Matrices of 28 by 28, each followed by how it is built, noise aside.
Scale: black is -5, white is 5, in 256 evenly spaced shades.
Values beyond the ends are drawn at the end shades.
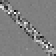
banded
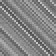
Toeplitz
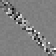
banded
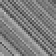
Toeplitz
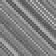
Toeplitz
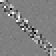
banded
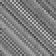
Toeplitz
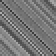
Toeplitz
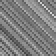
Toeplitz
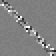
banded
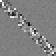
banded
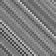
Toeplitz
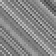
Toeplitz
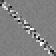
banded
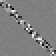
banded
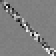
banded
